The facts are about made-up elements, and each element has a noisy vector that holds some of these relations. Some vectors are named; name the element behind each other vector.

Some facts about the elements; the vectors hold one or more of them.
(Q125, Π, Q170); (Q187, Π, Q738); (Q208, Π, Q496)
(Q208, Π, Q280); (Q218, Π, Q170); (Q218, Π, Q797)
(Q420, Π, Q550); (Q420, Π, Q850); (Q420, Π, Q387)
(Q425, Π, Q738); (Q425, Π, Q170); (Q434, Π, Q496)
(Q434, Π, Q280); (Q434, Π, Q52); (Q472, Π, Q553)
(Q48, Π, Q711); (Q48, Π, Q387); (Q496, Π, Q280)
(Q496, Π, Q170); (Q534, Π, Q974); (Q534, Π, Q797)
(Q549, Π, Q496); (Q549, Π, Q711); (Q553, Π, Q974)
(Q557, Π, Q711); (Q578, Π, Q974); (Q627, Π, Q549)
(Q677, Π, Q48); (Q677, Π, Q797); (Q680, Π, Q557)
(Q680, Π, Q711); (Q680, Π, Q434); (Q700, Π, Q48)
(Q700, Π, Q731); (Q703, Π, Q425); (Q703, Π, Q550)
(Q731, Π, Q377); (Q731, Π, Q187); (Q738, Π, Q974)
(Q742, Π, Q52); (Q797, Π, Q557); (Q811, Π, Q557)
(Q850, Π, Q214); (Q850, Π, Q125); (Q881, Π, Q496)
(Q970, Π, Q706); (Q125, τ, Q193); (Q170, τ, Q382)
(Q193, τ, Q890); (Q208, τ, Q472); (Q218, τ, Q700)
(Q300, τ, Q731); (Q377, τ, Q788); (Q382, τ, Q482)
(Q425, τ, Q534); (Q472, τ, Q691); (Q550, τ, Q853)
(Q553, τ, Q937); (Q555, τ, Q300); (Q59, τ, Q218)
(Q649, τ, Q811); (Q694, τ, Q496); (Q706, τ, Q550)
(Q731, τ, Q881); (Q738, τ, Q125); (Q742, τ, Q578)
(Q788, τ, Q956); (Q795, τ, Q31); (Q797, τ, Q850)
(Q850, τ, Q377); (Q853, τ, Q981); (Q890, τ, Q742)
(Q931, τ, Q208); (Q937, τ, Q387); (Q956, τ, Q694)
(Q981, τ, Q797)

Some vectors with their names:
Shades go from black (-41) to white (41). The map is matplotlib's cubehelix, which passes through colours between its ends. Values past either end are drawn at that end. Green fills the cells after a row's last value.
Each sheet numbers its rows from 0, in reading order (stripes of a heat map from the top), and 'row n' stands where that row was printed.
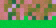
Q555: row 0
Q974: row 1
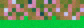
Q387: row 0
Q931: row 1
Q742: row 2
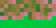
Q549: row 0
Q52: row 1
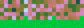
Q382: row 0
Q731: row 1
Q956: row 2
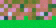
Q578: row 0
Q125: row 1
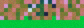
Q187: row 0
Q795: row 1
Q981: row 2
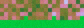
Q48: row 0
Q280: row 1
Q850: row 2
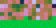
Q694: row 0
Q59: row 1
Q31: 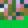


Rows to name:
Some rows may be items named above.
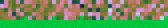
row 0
Q931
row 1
Q974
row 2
Q218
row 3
Q170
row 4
Q377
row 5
Q881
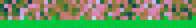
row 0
Q425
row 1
Q691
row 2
Q52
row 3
Q700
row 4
Q553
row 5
Q700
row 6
Q706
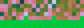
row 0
Q496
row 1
Q649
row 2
Q434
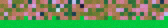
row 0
Q797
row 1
Q472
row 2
Q795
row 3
Q970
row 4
Q937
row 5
Q496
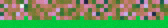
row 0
Q811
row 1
Q214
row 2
Q970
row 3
Q208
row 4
Q125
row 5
Q472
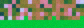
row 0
Q534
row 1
Q550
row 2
Q738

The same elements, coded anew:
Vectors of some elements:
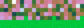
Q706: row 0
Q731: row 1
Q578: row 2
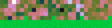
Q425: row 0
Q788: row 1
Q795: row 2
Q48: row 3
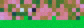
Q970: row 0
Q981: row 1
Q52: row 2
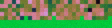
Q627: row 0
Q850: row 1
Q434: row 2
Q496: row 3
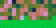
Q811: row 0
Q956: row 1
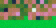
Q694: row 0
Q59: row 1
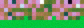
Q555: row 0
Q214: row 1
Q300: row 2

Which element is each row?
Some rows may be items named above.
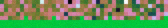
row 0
Q280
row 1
Q187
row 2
Q881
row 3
Q811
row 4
Q377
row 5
Q387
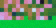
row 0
Q970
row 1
Q472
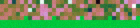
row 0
Q434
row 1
Q550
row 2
Q974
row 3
Q496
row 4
Q578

